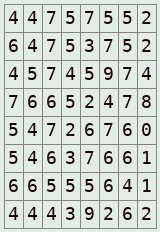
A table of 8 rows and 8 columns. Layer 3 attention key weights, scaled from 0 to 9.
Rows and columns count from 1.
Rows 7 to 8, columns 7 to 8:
4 1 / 6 2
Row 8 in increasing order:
2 2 3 4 4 4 6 9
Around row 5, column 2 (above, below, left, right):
6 4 5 7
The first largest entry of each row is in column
3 3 6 8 3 5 1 5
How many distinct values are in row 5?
6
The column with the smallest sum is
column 8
